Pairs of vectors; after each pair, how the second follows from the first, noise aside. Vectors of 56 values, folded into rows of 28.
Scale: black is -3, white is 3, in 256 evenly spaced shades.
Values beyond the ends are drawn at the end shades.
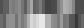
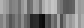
negated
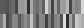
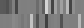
partly zeroed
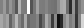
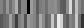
negated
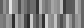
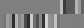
partly zeroed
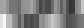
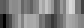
negated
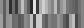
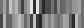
negated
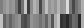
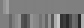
partly zeroed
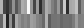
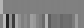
partly zeroed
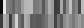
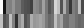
negated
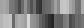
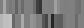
partly zeroed
